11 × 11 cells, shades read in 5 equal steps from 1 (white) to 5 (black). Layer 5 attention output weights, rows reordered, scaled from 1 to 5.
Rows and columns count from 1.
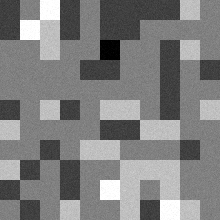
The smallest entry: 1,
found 4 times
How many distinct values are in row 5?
2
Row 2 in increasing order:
1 2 3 3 3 3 3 4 4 4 4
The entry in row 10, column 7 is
2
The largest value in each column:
4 4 4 4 4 5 4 4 4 4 4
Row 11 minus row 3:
0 1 1 -1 0 -2 -1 1 -3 0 0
